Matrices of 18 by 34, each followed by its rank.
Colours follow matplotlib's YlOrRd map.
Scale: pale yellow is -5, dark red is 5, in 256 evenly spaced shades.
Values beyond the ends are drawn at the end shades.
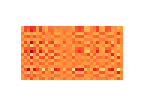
two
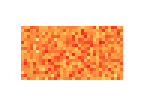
full rank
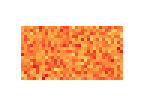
full rank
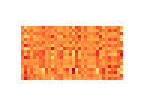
three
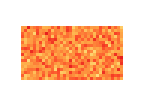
full rank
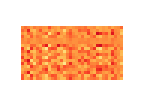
three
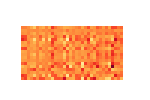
three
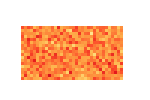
full rank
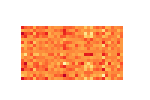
three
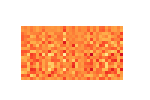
three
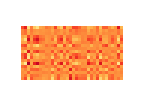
two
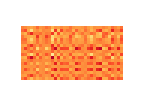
two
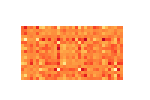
three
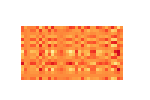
two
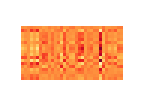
two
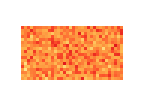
full rank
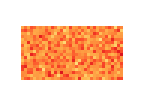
full rank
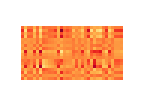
two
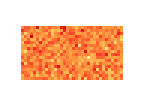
full rank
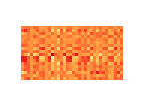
three
